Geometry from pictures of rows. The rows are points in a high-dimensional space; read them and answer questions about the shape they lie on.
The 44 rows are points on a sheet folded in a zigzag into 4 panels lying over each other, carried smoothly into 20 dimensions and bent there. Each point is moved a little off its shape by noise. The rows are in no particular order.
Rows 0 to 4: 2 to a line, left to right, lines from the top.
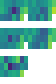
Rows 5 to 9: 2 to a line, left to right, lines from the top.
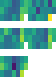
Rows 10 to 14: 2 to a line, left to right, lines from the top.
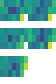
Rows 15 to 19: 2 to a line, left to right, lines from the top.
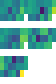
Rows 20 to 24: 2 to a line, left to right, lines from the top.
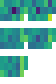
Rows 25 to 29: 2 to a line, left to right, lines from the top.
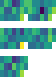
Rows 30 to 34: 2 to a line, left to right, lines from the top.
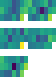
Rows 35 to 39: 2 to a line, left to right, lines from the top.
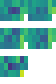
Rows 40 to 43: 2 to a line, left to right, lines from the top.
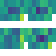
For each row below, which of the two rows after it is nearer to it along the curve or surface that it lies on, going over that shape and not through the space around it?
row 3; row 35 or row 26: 26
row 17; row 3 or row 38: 38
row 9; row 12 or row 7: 7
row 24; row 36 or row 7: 7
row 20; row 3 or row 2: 2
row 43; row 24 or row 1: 1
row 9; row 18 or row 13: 13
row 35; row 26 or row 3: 26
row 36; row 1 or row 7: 1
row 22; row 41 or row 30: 41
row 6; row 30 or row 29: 30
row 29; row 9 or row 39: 9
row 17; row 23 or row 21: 23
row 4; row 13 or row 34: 34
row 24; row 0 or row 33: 0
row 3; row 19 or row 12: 19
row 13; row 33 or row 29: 29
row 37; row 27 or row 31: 27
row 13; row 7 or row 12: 7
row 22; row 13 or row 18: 18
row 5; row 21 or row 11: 11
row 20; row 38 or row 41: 41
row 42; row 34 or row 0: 0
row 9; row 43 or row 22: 43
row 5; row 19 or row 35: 19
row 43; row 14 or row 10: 10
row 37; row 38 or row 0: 38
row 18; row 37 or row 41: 41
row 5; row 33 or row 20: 20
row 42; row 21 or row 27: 27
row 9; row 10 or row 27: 27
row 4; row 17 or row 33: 33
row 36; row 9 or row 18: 18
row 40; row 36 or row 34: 34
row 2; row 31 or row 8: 31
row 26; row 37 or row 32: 37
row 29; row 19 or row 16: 19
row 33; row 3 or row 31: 31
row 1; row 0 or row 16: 16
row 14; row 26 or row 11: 26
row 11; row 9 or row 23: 9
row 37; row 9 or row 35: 9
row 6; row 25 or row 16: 25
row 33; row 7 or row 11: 7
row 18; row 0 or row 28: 0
